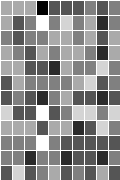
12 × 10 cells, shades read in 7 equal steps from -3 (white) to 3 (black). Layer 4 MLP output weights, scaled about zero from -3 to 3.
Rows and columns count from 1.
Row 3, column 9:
1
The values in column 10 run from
-2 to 1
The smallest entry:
-3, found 3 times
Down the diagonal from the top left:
-1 1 0 -1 2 0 1 -2 -2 1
